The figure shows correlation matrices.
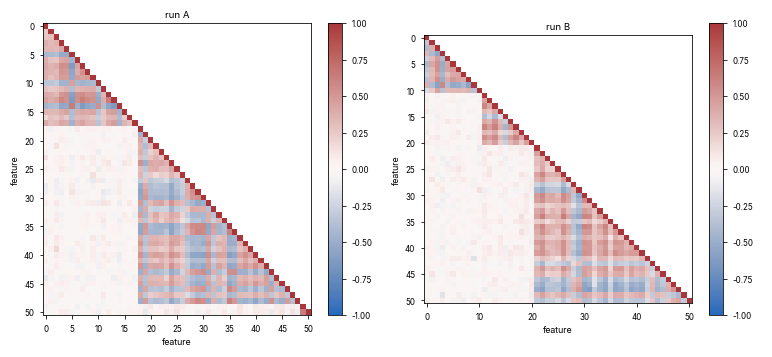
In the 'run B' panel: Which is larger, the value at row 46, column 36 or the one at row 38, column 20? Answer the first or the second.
the second
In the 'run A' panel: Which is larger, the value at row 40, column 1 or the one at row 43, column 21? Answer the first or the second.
the first
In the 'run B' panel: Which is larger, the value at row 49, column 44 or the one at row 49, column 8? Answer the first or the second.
the first
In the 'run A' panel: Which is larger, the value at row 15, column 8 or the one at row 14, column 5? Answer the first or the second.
the second
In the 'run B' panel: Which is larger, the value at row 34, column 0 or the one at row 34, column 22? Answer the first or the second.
the second
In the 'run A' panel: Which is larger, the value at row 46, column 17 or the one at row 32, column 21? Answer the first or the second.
the first
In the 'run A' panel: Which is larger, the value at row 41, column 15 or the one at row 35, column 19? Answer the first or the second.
the second
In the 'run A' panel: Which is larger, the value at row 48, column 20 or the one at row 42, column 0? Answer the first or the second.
the second
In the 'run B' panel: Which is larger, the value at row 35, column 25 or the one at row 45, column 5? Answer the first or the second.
the first
